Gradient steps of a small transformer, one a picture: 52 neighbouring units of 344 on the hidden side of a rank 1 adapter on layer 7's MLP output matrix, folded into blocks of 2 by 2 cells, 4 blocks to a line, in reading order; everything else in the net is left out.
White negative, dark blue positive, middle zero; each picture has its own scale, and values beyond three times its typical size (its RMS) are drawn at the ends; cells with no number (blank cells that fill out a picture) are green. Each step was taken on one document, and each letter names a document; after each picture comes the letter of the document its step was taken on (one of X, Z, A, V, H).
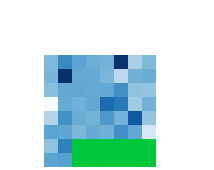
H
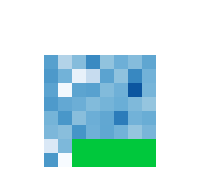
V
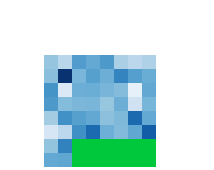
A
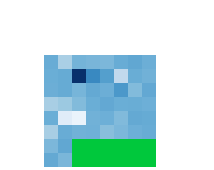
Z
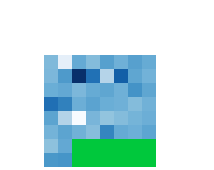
Z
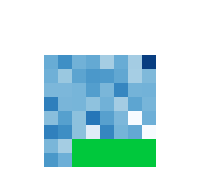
H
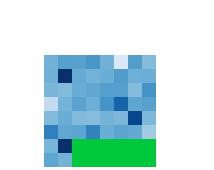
H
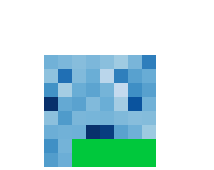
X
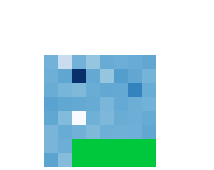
Z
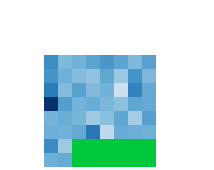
X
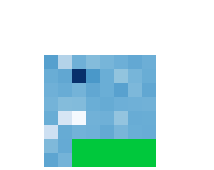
Z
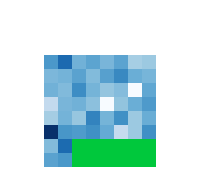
A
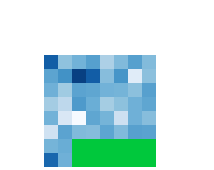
Z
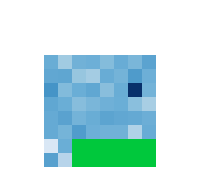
V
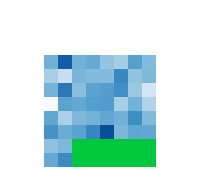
X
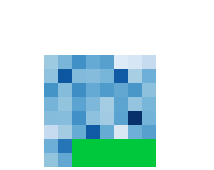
A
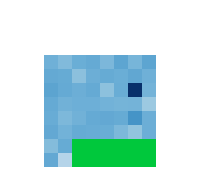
V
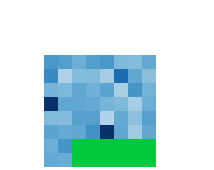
X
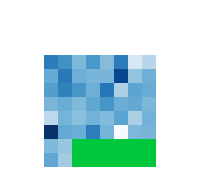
A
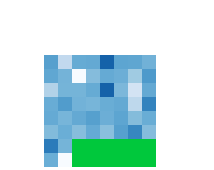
V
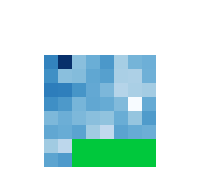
X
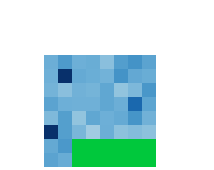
H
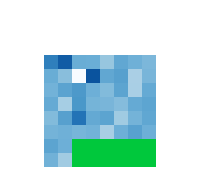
Z
